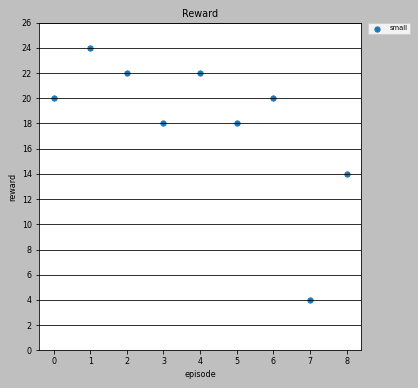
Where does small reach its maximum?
1
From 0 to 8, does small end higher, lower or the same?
lower
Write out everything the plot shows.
Title: Reward
x-axis: episode, ticks 0 1 2 3 4 5 6 7 8
y-axis: reward, ticks 0 2 4 6 8 10 12 14 16 18 20 22 24 26
Legend: small
Values:
small: 20 24 22 18 22 18 20 4 14
